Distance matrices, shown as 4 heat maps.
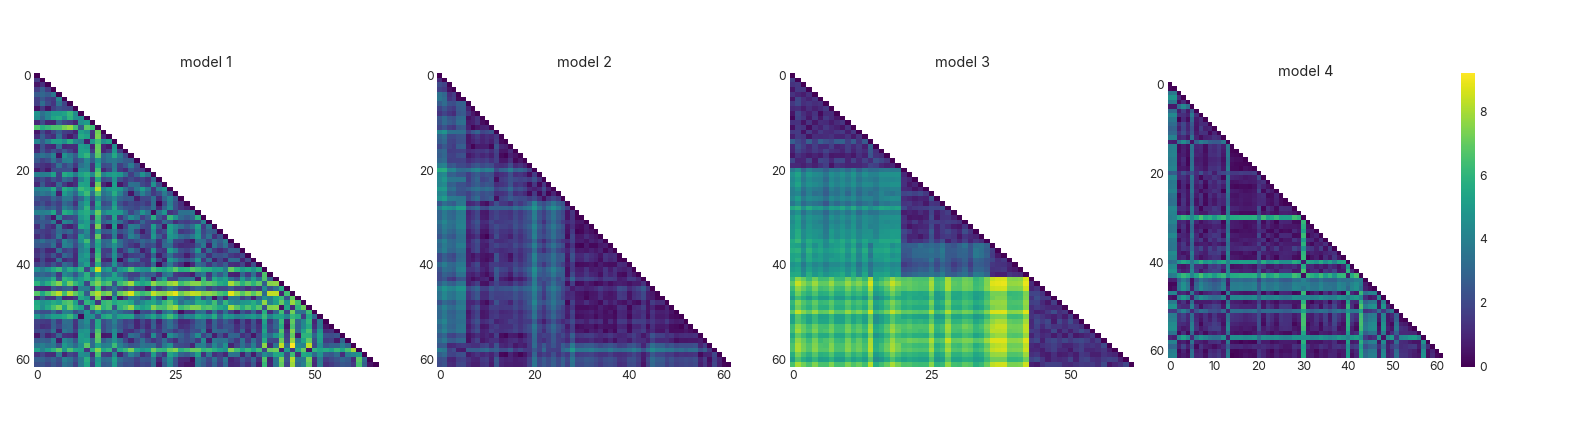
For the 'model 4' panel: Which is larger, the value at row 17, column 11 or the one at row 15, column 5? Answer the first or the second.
the second
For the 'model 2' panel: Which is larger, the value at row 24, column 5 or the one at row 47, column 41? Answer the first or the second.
the first
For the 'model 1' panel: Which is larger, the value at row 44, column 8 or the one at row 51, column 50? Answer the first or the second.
the first
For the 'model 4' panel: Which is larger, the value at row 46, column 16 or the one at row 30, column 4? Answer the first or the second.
the second
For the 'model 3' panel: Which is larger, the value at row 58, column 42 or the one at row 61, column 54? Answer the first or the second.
the first
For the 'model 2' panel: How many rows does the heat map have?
62
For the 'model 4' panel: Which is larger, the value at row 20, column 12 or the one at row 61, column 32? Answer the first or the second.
the first
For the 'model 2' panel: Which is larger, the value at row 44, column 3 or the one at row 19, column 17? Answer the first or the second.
the first
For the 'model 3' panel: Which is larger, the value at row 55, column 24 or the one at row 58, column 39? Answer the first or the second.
the second
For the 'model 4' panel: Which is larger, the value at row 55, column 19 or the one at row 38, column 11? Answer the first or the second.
the second
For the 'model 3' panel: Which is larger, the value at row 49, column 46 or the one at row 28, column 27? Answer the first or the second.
the second
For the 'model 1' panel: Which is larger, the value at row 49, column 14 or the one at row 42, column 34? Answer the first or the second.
the second
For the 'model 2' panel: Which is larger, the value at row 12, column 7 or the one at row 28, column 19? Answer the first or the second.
the second
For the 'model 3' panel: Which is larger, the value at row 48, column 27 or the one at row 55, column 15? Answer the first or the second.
the first
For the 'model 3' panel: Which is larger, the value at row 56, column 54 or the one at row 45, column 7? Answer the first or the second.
the second
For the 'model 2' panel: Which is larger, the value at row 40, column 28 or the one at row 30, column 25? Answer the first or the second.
the second
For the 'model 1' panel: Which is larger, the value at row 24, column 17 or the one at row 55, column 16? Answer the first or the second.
the first
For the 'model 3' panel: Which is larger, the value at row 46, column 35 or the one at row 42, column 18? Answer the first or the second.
the first
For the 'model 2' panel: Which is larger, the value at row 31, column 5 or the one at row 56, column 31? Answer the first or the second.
the first
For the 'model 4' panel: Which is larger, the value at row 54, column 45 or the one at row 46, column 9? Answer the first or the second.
the first
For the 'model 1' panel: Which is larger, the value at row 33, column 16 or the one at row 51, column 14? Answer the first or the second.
the second
